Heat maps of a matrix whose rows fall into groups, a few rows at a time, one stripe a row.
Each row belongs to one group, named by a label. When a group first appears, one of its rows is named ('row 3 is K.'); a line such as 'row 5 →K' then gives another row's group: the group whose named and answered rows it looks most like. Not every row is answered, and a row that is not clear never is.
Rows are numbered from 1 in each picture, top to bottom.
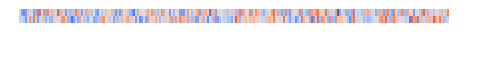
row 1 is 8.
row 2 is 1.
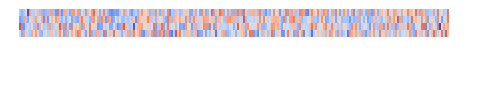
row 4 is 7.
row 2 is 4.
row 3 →8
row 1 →8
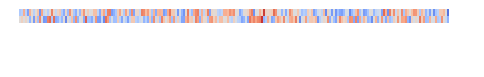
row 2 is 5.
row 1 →4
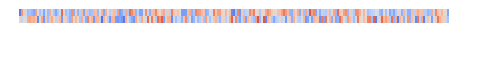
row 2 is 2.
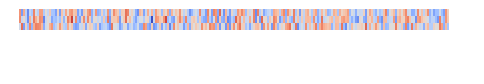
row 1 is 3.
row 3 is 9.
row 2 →3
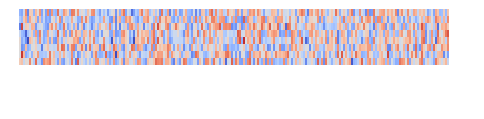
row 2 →2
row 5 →8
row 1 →8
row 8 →2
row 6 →7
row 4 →8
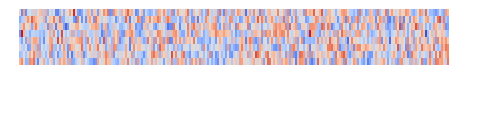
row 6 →7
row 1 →3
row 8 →1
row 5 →7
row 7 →1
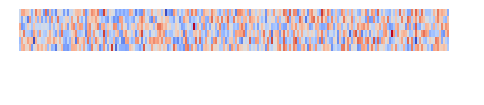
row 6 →9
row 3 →7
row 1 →9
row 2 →8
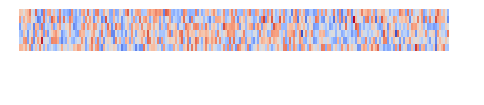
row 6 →9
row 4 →4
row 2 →2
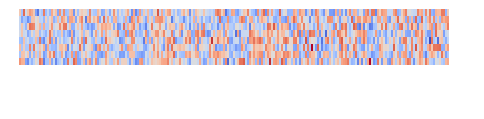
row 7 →5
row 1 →2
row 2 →7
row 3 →1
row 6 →1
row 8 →3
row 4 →5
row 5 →5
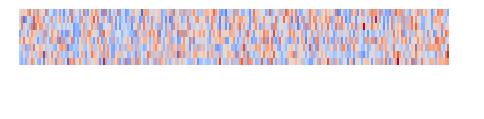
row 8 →7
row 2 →9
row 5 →2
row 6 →1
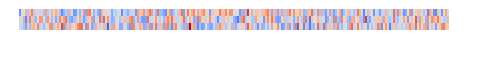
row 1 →4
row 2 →1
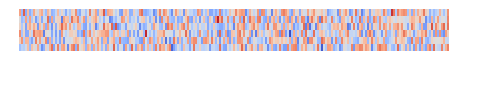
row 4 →3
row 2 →8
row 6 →7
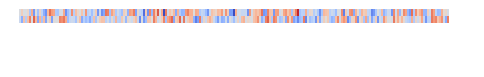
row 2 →1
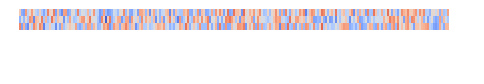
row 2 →4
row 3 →3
